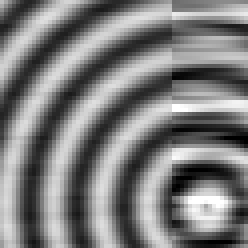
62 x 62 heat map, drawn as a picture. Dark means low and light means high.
Concentric rings centre on the bottom right. The halves do not mirror each other. Overall the values sit about 50% of the way up the scale. The left part is calmer, up to a seam about 70% of the way across.
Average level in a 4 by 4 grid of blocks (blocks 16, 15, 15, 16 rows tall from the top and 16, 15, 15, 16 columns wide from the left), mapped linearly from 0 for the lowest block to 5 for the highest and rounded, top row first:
3 3 4 5
3 3 4 3
4 4 2 0
5 3 3 4
